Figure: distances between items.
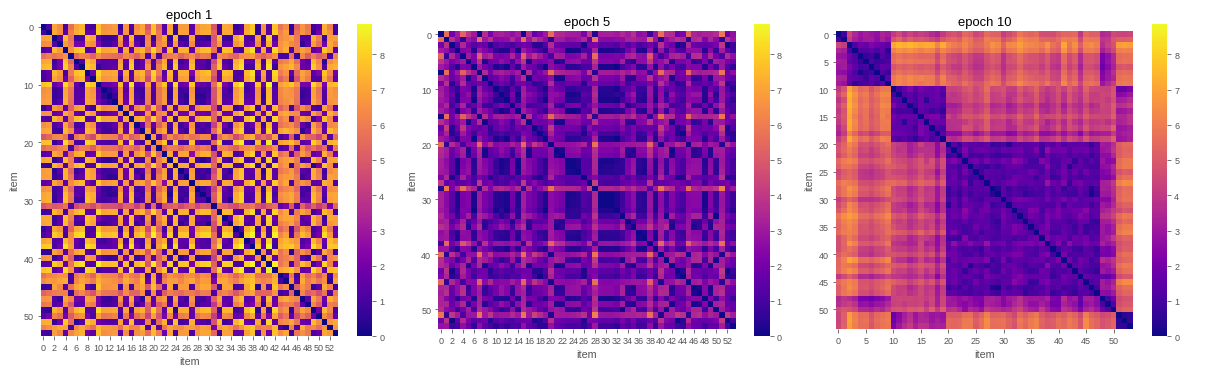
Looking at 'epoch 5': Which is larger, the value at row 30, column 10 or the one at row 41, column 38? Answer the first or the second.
the second
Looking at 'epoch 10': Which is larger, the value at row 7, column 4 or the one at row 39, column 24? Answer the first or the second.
the second
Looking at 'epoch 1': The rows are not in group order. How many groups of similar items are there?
3
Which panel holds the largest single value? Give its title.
epoch 1
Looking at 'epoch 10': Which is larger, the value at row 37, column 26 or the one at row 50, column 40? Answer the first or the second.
the second
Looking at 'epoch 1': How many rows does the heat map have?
54
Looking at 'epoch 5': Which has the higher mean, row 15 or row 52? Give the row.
15
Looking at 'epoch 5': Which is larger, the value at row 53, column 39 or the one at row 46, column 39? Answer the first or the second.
the second
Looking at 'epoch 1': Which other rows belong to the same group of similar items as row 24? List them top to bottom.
0, 1, 4, 8, 9, 14, 16, 22, 27, 32, 35, 36, 39, 41, 45, 49, 50, 53
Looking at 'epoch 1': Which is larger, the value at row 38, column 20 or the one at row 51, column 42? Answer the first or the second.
the second
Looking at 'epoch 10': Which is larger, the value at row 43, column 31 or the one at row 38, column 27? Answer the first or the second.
the second
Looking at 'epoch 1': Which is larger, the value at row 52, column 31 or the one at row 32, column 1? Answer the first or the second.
the first
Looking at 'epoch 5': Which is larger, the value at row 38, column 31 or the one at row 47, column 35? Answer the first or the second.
the first
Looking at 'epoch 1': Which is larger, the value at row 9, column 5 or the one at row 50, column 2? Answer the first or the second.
the second
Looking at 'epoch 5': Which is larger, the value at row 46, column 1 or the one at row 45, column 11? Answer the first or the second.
the first
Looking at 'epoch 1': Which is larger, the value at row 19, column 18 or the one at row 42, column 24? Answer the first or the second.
the second
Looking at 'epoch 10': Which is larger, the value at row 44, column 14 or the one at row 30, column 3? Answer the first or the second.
the second
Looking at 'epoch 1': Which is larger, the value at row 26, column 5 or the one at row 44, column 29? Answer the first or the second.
the second
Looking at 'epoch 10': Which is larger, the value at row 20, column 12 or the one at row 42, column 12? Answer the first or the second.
the second
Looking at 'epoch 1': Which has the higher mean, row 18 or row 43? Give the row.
43
